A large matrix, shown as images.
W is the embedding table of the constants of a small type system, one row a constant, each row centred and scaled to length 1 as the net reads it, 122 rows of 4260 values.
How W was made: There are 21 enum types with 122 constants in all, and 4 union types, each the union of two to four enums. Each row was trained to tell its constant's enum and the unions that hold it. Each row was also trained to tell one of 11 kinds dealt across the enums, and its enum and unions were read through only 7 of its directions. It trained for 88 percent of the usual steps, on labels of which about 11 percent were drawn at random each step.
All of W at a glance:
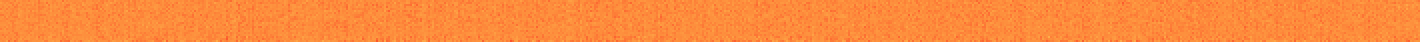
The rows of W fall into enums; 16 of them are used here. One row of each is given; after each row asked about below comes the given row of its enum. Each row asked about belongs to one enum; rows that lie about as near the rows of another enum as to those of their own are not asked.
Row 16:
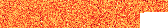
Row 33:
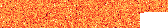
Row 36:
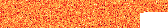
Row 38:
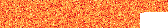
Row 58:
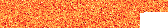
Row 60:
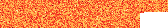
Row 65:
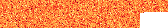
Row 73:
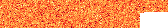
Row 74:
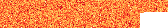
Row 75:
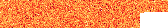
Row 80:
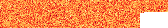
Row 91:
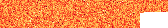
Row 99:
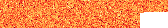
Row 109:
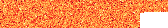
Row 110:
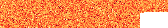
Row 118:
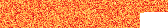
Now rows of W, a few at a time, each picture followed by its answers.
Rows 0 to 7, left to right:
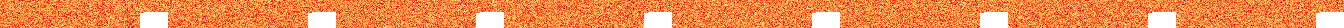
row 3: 75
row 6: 110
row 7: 60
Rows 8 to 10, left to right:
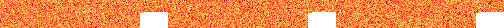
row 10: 91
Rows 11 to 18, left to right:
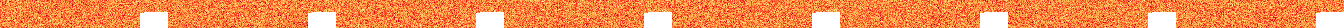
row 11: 80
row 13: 73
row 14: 75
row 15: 33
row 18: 16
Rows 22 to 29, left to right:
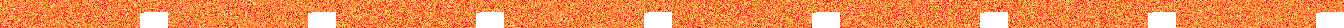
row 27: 80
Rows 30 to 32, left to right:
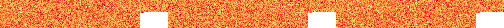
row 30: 33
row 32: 110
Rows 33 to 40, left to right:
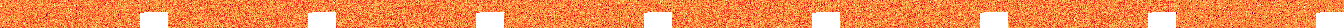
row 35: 33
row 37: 118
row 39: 16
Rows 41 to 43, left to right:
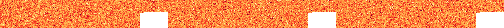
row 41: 91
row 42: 65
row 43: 73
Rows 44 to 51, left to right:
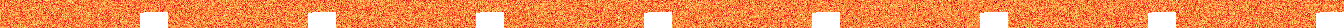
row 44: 73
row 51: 91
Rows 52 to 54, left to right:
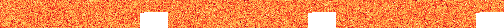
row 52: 80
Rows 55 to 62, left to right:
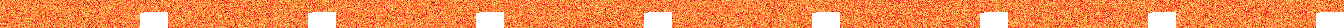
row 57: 36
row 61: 80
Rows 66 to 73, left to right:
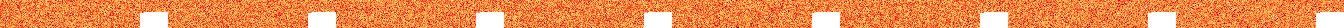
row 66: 91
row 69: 16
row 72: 58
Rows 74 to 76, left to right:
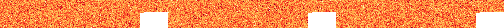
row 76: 110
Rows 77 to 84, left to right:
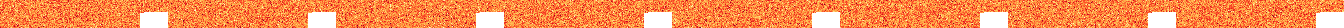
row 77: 74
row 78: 16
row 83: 65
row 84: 80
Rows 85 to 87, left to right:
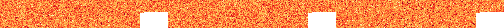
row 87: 118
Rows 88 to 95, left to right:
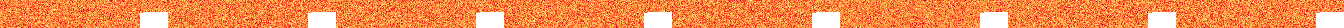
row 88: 58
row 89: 58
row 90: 16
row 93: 75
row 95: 99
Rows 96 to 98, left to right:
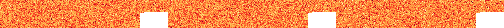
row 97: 91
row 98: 75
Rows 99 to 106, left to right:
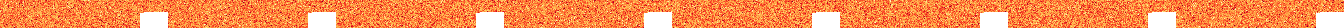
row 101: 58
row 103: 73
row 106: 58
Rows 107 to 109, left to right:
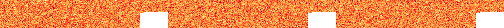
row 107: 38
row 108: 33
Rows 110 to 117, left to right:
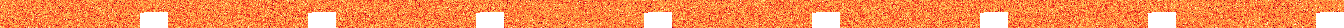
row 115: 73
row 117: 33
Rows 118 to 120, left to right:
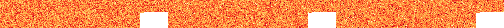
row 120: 75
